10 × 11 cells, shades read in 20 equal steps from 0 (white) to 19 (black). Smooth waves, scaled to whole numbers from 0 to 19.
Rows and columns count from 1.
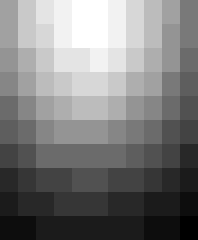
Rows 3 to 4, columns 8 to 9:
4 6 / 6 7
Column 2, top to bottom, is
4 4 6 7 9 11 13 15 16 18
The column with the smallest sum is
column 6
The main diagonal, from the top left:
7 4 4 4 5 8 11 14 17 18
